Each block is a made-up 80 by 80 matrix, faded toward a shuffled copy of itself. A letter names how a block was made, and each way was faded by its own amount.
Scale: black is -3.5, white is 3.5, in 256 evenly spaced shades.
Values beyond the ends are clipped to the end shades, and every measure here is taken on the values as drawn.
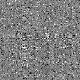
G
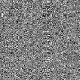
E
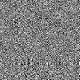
E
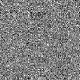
E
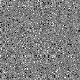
G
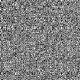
E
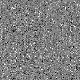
G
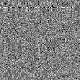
E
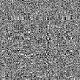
E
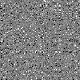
G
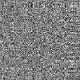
E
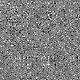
G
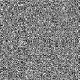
E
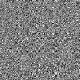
E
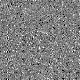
G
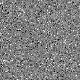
G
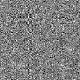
E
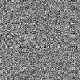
E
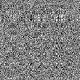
E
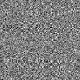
E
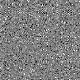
G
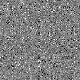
G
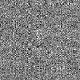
E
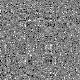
G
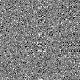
G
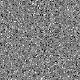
G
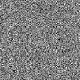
E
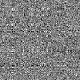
E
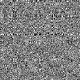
E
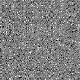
G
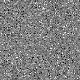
G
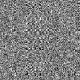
E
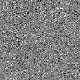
G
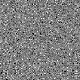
G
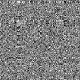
E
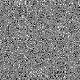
G
